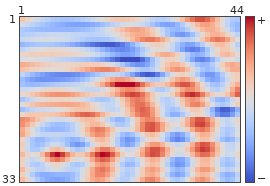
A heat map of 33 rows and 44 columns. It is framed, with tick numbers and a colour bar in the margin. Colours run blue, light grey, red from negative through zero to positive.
Concentric rings centre on the bottom left. The top left is the smoothest part. Neither half mirrors the other. The values follow a bell shape.
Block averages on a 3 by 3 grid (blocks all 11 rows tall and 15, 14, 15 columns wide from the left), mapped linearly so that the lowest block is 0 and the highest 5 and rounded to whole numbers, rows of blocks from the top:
002 / 253 / 152
